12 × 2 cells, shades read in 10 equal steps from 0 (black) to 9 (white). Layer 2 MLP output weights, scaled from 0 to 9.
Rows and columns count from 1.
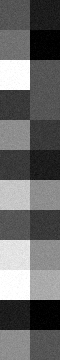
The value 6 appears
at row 10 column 2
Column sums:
58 31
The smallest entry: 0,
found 2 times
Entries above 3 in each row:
0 1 1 0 1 0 2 0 2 2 0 1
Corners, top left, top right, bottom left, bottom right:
3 1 5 3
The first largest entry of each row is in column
1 1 1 2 1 1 1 1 1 1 1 1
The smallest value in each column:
1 0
